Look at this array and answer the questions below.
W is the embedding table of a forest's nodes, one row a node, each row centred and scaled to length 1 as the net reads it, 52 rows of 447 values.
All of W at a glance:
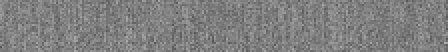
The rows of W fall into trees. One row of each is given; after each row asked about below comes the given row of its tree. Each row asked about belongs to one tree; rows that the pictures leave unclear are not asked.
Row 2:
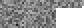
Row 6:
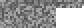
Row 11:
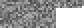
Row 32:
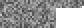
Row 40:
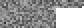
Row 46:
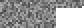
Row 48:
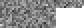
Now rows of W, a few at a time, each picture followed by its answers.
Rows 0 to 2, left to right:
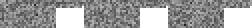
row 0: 6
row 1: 48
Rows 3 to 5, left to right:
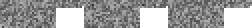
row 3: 48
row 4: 40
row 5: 6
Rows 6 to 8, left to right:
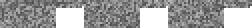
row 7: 2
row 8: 11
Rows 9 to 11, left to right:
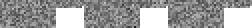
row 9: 48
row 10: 6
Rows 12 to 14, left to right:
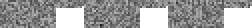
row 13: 2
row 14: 11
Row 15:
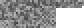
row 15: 6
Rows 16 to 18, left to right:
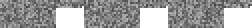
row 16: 11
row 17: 48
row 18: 11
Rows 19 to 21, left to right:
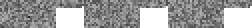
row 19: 40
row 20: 32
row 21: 11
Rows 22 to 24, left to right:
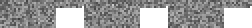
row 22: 48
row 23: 6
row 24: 40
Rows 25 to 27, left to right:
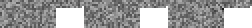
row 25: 46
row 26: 11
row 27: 6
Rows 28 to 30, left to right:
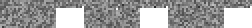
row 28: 48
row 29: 11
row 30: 48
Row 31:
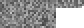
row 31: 32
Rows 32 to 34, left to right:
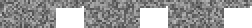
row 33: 46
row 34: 46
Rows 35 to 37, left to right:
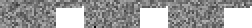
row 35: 6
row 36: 46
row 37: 46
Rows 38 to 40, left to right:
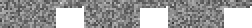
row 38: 40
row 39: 46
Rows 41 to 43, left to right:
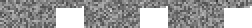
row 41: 46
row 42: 11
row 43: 11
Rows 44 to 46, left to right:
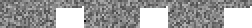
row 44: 32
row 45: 48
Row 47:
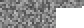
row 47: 46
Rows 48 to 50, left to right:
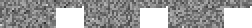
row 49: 32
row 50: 40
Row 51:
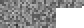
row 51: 2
